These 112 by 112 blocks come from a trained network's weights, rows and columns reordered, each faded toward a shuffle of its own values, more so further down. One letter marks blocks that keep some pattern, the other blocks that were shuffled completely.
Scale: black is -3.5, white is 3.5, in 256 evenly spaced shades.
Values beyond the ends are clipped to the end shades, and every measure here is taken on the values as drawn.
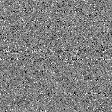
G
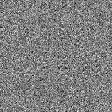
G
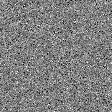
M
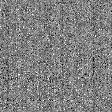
G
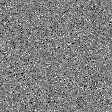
M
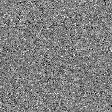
G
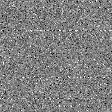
G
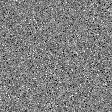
M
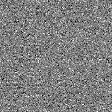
G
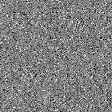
G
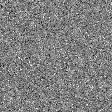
M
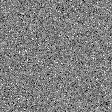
M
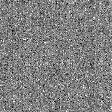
G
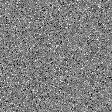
M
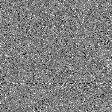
G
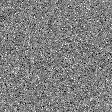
M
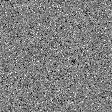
M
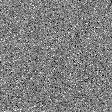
M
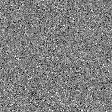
G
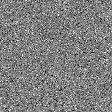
G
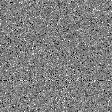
G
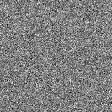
G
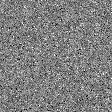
M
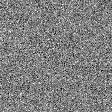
G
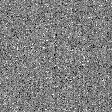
G
